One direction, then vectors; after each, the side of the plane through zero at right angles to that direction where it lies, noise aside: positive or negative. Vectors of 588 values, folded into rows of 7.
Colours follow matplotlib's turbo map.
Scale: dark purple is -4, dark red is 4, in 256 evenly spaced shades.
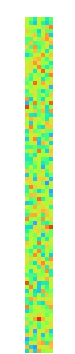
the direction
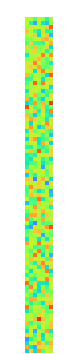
positive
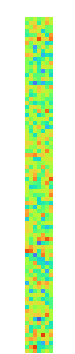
negative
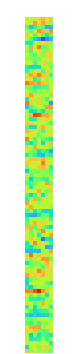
negative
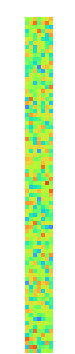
negative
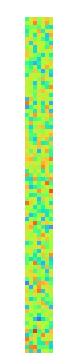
negative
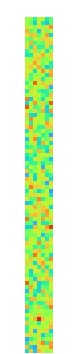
positive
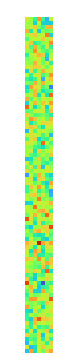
positive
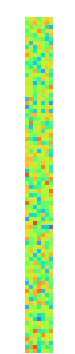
negative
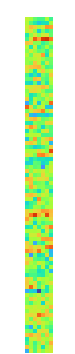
positive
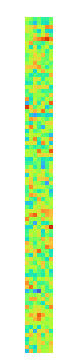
positive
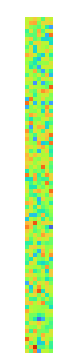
negative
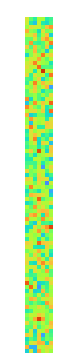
positive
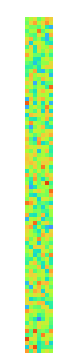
negative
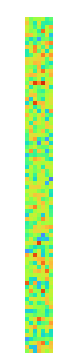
positive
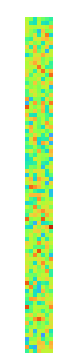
positive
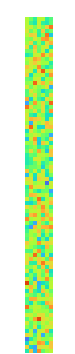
positive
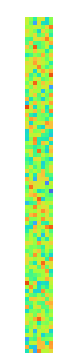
positive
